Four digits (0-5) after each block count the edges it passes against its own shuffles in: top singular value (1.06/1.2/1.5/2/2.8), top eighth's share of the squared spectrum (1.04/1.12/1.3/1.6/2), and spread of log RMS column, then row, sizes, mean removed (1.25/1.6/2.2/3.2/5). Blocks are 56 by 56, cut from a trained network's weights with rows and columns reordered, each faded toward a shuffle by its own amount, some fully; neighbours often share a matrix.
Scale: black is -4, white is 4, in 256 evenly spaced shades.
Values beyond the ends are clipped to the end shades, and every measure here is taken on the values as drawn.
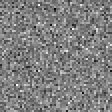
0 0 0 0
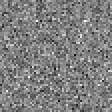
0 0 0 0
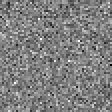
0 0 0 0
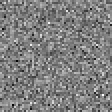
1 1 0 0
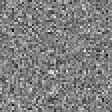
3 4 2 1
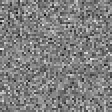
0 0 0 0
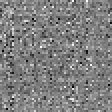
2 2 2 0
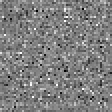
1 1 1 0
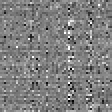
3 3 3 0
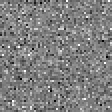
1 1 1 0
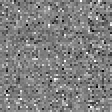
2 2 2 0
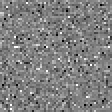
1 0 0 0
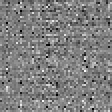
3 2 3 0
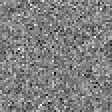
2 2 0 0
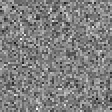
2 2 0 0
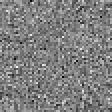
2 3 1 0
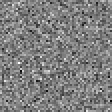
2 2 0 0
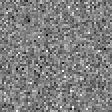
0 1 0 0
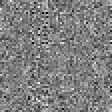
3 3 2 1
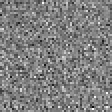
2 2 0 1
